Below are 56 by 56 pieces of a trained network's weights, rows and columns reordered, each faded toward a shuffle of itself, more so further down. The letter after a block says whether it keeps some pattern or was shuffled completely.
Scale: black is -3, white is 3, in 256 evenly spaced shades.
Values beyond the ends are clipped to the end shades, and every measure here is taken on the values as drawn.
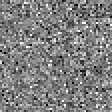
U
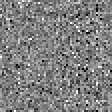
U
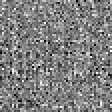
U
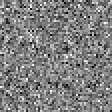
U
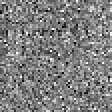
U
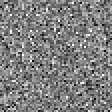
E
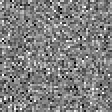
U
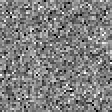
E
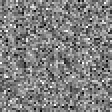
U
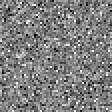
E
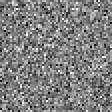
E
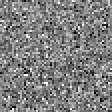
U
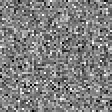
U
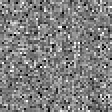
U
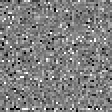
U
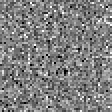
U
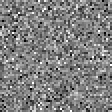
E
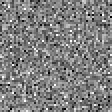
E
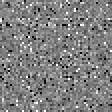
U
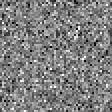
U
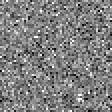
E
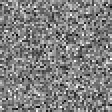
U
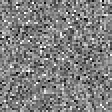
E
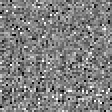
U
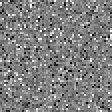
E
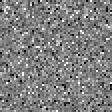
E
